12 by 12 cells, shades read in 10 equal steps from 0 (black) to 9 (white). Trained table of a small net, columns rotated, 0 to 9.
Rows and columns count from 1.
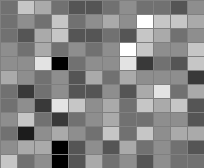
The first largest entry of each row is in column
2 9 4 8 3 1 10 4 2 7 2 1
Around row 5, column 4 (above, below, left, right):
4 5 8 4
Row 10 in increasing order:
1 4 4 4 5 5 5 6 6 6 7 7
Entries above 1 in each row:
12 12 12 12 11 12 12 12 12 11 11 11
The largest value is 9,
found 2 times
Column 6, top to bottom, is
3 5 3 4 5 6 3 5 5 4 5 6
